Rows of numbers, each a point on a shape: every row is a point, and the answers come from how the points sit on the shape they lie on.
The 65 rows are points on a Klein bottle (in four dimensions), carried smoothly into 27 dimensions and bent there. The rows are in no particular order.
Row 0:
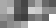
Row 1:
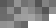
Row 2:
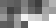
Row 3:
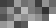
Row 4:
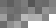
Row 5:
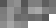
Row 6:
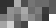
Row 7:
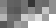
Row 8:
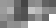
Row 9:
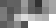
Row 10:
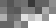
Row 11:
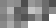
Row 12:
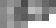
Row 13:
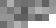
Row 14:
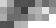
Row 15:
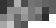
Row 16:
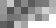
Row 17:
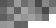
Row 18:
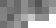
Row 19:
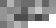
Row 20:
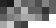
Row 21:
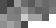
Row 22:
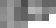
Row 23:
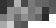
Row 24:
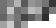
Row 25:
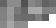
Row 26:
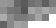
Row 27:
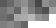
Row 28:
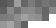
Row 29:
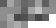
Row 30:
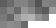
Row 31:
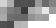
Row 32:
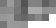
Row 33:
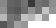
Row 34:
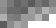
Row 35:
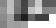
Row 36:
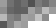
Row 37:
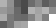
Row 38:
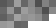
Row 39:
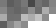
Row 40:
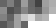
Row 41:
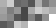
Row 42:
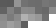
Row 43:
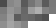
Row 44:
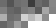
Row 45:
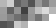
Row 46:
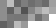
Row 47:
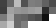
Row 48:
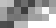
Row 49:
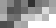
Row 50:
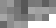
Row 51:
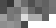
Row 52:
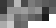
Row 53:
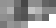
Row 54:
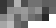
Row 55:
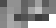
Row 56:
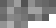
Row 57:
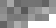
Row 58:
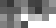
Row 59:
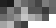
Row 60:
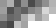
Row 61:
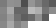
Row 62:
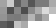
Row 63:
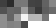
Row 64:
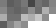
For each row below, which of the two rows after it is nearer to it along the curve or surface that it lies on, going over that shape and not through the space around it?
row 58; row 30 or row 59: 59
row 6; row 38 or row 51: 51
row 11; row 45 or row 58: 45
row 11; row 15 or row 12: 12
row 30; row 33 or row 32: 33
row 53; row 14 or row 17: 14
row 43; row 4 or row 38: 38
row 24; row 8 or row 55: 8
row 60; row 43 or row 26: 26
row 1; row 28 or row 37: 28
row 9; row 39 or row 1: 1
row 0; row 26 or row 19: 26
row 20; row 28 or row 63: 63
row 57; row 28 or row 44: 44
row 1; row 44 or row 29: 44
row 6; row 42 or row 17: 42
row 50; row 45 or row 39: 39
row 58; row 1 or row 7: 7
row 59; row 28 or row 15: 15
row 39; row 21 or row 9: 21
